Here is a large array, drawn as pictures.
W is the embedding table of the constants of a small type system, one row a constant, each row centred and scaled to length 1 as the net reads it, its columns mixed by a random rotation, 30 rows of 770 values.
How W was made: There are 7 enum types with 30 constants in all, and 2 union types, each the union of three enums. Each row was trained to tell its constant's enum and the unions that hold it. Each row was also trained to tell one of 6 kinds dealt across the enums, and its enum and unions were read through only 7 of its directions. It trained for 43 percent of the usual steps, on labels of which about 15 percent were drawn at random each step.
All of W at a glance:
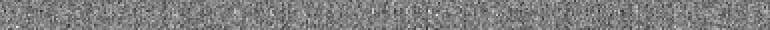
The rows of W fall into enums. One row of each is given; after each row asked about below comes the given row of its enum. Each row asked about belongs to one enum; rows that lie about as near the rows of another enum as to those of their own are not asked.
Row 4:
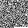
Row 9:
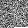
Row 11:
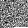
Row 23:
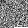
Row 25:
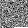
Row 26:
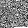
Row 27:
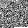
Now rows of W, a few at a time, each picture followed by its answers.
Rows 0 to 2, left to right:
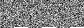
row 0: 23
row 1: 25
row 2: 11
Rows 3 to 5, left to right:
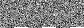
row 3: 25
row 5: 11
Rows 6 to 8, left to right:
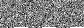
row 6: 27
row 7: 23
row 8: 27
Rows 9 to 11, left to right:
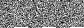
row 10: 11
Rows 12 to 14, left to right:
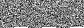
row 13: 9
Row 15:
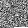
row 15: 27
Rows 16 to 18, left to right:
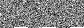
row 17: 9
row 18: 26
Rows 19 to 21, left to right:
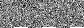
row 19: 23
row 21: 4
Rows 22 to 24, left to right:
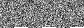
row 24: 27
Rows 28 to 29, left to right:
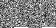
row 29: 4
